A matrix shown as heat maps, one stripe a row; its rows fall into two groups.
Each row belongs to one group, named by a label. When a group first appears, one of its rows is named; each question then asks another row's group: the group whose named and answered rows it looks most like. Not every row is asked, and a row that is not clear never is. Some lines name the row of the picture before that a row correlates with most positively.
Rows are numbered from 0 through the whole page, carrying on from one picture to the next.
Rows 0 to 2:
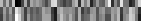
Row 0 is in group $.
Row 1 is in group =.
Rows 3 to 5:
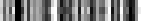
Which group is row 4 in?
$
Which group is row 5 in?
$
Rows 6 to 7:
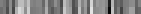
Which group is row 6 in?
=
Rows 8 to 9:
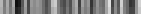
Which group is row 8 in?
$
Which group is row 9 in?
$
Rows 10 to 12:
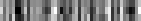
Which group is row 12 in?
$
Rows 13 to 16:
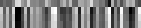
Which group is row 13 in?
=
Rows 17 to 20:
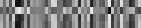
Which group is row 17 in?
$
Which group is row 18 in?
=
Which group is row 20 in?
$
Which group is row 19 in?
$
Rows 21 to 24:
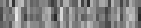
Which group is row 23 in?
=
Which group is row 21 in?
=
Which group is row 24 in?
=
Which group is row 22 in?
=
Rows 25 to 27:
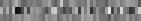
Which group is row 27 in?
=
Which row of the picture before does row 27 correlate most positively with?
24
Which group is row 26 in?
$
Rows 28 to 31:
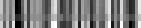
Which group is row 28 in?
$
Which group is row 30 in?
$
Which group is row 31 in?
$
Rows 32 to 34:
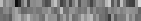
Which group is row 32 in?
$
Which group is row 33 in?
=
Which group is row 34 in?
=
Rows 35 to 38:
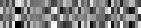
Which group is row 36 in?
$
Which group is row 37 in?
=
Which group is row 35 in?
=
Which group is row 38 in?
$
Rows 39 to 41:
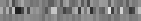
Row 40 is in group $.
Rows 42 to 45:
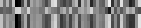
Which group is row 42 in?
$
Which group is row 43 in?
=
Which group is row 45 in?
$
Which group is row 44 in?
$
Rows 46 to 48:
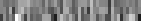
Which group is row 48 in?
=
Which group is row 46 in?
=
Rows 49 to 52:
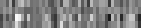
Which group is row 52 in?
=
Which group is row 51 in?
=
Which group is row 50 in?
=
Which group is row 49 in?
=
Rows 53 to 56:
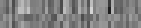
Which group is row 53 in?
=
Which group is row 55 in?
=
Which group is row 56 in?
=
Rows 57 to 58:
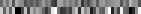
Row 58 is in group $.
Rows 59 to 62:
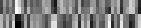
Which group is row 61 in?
$
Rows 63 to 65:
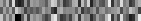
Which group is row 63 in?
$
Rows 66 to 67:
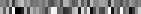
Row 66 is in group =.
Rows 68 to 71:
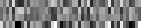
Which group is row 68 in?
$
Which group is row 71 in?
$
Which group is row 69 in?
=
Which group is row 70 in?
=
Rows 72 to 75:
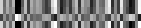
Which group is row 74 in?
=
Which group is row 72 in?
$
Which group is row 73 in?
$
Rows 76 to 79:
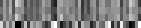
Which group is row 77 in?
=
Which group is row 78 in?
=
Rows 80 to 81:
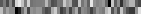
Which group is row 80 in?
=
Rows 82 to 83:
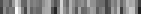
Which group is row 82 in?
=
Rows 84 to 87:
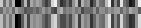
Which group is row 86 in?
$
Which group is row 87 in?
$
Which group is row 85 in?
=
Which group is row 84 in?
$
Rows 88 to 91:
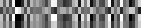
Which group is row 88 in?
$
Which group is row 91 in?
$
